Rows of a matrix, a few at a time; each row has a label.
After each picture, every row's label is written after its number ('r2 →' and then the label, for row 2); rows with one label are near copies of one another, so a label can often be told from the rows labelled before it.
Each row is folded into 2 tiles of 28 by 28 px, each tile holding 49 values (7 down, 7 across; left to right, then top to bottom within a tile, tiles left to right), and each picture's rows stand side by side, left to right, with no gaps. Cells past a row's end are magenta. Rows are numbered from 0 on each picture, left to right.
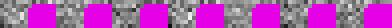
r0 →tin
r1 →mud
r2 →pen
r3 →tin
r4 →mud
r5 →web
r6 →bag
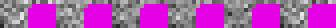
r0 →tin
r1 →mud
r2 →web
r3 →web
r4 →pen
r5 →tin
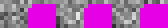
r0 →bag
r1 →tin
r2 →tin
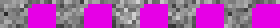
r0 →pen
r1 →web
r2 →tin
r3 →web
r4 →pen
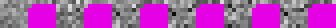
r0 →mud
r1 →bag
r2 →pen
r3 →pen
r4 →web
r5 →pen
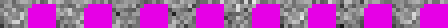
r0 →tin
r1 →mud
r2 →pen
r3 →pen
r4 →bag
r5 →tin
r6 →web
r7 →tin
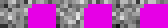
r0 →web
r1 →tin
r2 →web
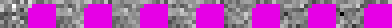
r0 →bag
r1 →mud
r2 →mud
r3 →mud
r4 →tin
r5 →pen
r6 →pen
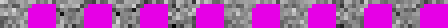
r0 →mud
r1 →pen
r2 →pen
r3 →web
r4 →mud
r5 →mud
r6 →web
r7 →pen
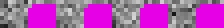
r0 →web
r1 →mud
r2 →tin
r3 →pen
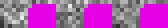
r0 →tin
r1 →bag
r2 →web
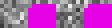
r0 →tin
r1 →bag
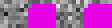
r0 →pen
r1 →bag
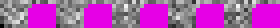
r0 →tin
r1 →tin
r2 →bag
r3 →web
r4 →bag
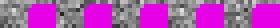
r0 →mud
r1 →pen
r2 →web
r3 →mud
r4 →bag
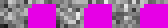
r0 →web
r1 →tin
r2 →bag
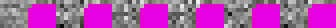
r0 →mud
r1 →web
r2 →bag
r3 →bag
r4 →pen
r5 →web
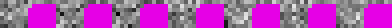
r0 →web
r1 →pen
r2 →pen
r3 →bag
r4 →tin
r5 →bag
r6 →tin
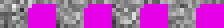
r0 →bag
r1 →tin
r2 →tin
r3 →mud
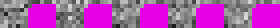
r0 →pen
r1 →bag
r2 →web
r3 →web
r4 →tin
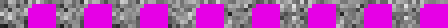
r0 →web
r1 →web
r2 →web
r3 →tin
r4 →pen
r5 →bag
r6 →pen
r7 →bag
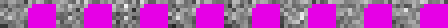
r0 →web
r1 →bag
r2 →bag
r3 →web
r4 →web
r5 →tin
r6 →mud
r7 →mud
